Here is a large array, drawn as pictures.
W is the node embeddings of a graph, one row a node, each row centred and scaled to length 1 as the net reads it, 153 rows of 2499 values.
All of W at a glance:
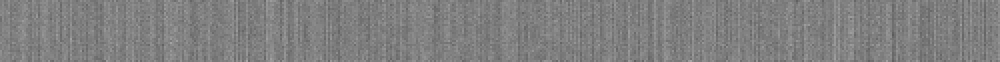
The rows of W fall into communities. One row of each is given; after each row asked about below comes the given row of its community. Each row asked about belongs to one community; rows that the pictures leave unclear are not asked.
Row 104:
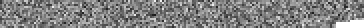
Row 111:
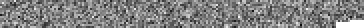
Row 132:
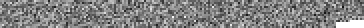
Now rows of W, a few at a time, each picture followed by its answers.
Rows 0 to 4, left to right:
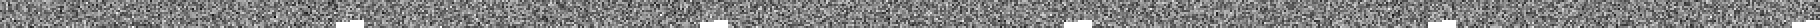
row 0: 132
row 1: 132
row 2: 104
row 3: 132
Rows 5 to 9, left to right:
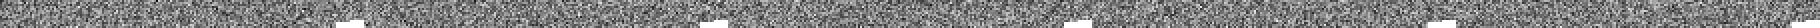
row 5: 104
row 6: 111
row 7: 132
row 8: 111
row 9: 111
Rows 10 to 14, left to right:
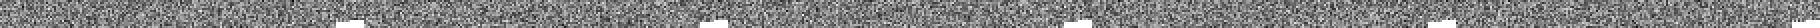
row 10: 111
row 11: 104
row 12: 104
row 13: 132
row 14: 111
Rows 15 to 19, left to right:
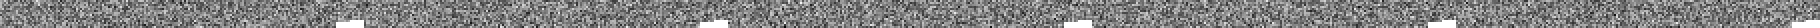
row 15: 132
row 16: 104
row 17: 111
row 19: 111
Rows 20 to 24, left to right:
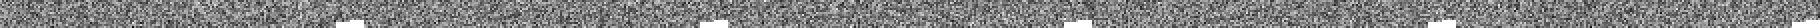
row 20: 111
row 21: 104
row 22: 132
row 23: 104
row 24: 132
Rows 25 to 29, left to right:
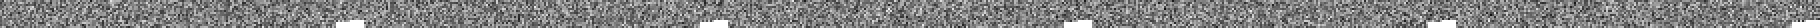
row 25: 104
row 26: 111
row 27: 111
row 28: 111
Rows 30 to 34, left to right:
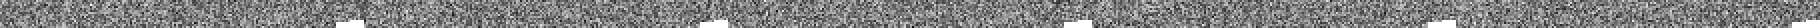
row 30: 132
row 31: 104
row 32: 132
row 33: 111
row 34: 104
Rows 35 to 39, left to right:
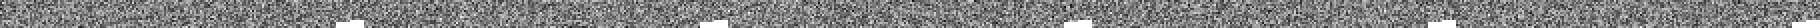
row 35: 104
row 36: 111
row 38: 132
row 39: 104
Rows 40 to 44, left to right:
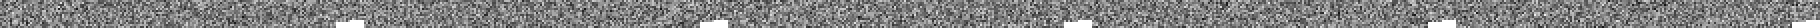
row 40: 111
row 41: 111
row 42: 111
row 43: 132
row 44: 132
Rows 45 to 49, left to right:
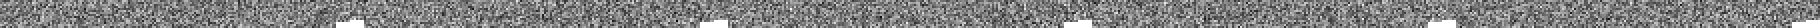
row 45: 132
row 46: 104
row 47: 104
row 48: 104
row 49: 132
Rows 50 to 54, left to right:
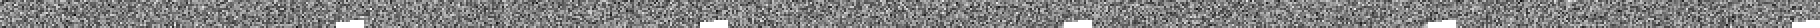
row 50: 111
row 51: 132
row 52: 111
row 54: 104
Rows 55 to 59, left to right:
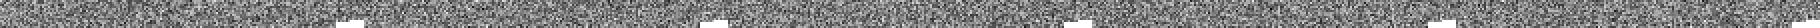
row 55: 111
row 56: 132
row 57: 104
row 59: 104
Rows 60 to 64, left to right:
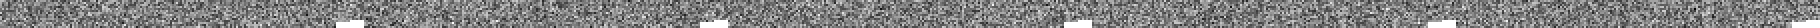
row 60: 132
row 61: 132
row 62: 132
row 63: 104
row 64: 111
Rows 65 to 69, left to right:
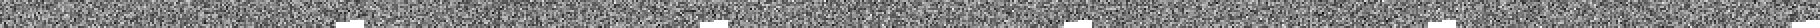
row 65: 104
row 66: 111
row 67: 111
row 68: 104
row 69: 111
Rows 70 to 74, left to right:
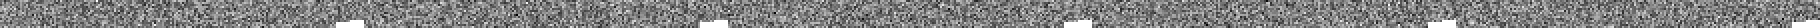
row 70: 111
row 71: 111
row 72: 104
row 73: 132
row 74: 111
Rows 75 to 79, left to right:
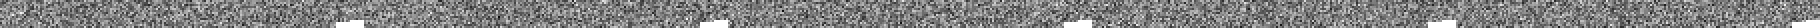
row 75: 111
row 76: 104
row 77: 111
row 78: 132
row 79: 111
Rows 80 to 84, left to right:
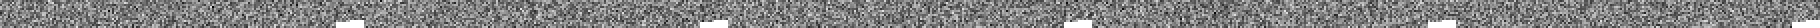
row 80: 111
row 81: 111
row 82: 132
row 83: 111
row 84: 132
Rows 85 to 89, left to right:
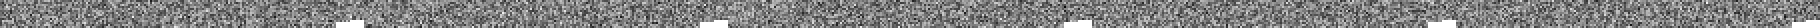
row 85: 104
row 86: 111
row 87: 111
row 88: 104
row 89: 111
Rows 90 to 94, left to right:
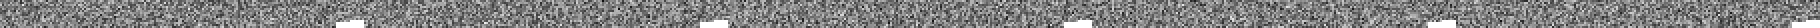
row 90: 132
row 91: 111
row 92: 111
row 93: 111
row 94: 104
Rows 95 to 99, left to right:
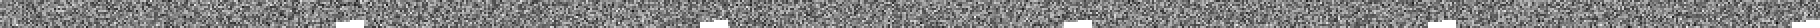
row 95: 111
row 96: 132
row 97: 111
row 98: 104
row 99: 104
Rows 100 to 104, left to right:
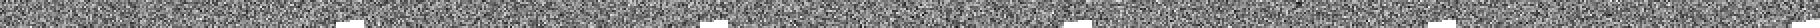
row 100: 132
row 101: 111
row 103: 104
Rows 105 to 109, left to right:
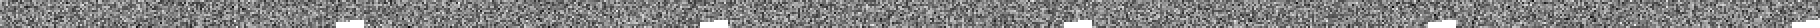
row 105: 132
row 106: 132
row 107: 104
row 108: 104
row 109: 132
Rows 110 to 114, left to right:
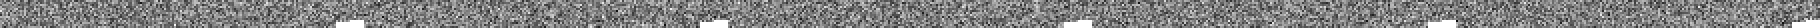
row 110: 111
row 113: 111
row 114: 132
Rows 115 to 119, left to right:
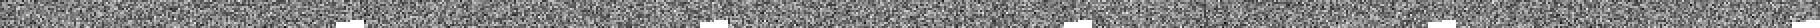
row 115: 104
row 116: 104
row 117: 104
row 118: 132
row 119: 132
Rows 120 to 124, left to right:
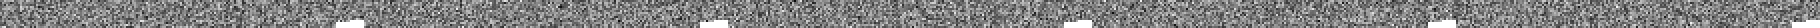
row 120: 104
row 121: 132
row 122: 111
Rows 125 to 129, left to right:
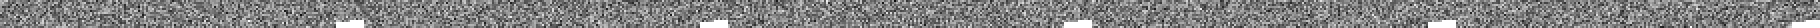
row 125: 132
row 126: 132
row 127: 104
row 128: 132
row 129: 111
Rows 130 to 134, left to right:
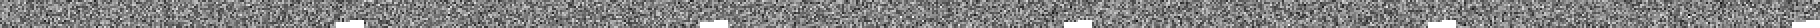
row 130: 111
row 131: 104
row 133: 111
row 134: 132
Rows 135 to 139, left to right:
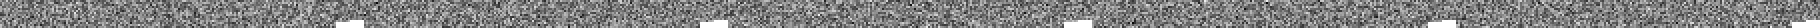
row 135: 111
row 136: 132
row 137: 132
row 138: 111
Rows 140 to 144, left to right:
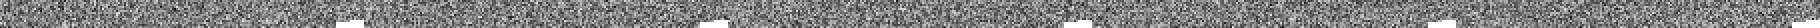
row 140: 132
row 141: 111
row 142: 111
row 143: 132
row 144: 132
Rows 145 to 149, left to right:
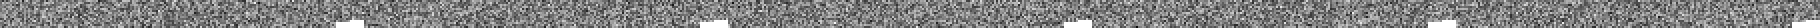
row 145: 111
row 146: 132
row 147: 111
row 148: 132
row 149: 132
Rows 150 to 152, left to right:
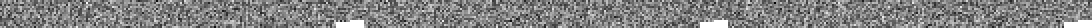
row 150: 104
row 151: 132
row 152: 104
